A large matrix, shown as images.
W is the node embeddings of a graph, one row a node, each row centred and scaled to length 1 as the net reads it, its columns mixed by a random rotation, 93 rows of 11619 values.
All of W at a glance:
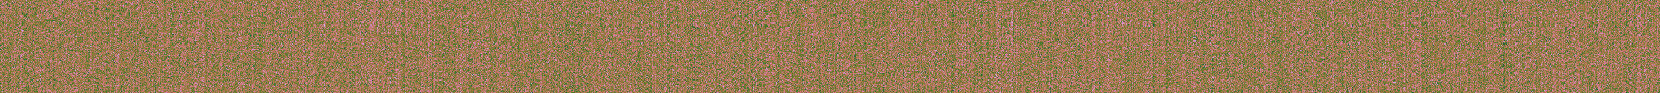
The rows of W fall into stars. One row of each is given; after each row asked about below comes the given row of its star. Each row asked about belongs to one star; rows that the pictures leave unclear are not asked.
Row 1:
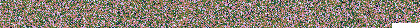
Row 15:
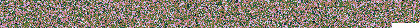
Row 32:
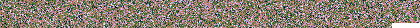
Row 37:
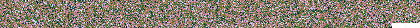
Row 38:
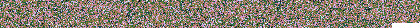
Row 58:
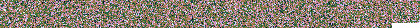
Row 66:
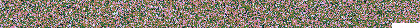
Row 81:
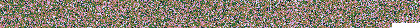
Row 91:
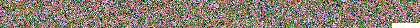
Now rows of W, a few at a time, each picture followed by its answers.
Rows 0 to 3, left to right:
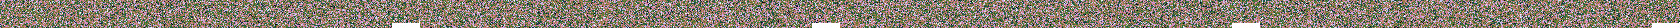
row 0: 58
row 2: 37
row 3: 32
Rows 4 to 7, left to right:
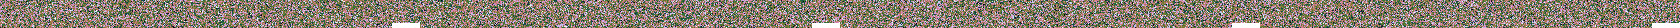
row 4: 91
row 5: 66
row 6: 38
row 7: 91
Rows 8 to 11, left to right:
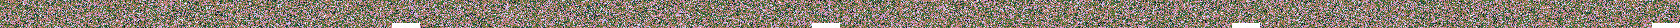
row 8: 32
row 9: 32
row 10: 38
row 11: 38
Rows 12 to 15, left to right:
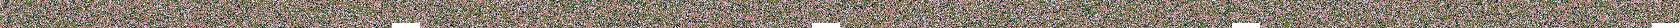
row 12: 66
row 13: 38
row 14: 1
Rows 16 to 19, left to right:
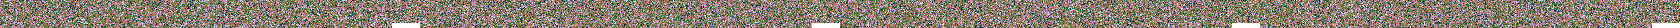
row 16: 15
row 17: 91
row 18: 32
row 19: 38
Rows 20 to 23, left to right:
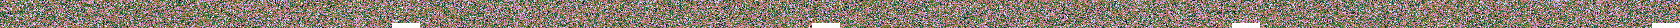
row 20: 58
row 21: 38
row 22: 66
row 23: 66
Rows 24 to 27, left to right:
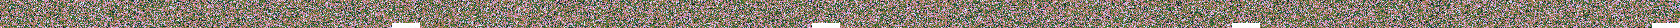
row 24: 38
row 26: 38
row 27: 58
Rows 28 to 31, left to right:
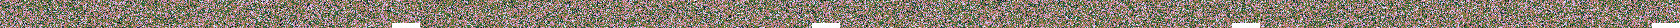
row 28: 15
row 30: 15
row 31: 37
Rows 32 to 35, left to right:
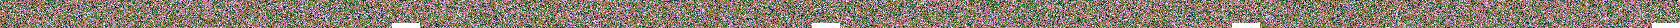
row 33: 32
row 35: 15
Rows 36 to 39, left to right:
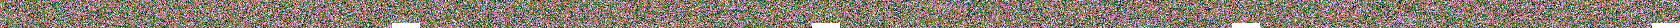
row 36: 66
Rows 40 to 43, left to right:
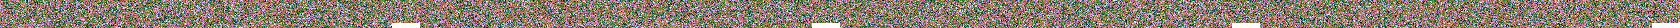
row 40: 37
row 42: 66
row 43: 66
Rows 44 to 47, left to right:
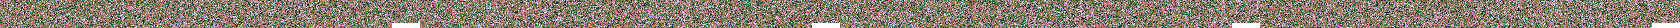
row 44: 15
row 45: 38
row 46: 15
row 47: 81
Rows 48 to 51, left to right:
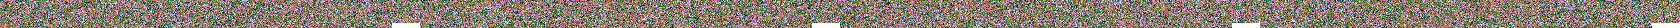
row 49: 1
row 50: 58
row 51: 37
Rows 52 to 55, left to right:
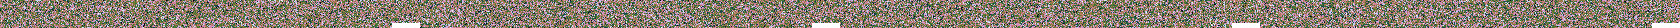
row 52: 81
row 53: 32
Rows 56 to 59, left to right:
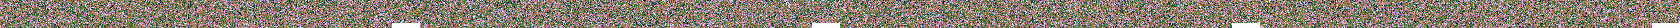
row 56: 15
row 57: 81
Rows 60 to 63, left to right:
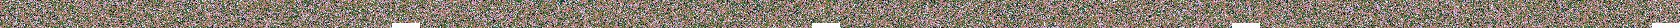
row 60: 15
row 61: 91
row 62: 58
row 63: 37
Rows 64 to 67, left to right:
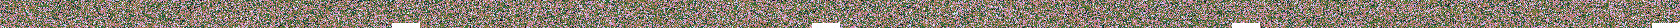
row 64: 15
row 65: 66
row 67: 58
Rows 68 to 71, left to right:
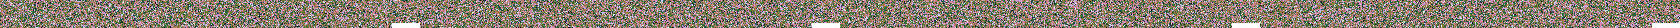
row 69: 32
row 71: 58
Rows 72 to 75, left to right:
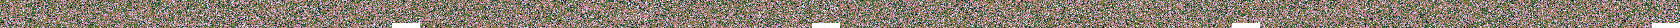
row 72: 15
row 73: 1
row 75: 1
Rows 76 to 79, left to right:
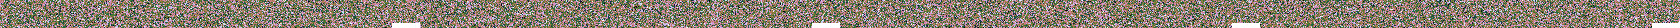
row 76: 37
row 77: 81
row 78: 32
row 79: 58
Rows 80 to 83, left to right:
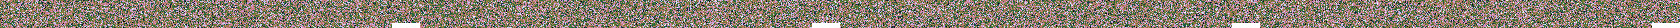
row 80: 58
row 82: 32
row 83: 32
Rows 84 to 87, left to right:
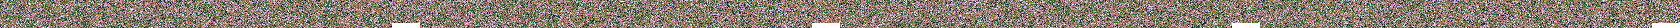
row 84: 58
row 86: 37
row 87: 1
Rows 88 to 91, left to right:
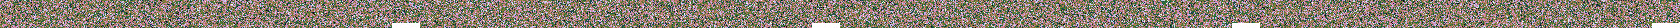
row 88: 15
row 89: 38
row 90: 1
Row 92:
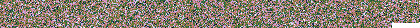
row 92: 38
